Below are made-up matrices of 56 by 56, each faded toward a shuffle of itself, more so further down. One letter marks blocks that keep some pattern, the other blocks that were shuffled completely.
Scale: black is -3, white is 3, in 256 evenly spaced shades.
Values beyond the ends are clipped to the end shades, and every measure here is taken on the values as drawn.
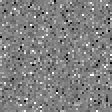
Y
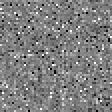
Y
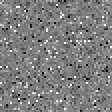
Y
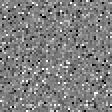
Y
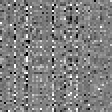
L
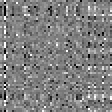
L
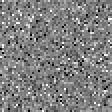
Y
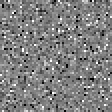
Y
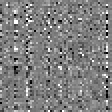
L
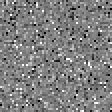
Y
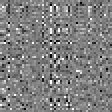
L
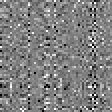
L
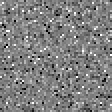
Y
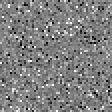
Y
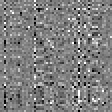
L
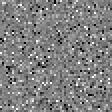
Y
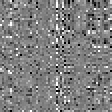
L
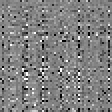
L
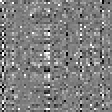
L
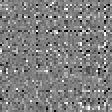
L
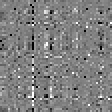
L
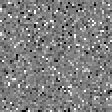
Y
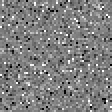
Y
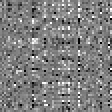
L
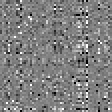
L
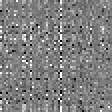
L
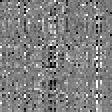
L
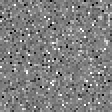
Y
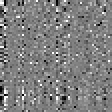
L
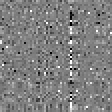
L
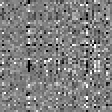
L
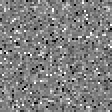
Y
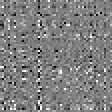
L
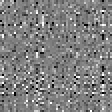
L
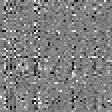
L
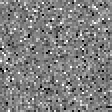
Y
